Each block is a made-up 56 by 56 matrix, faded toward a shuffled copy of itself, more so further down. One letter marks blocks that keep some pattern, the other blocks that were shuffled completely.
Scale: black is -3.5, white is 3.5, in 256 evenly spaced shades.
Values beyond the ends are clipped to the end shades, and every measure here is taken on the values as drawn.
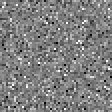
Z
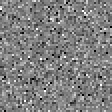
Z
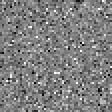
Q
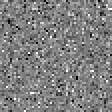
Q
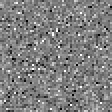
Q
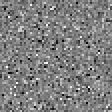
Q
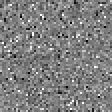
Q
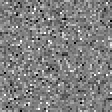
Q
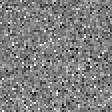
Z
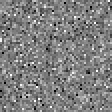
Q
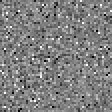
Q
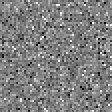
Z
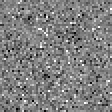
Z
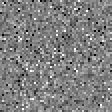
Q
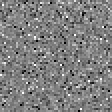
Q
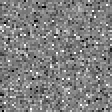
Z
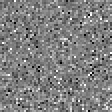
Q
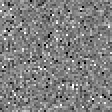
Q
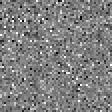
Z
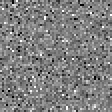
Q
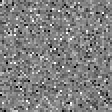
Z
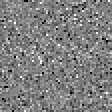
Z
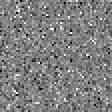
Q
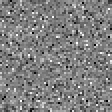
Q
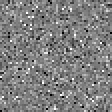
Z
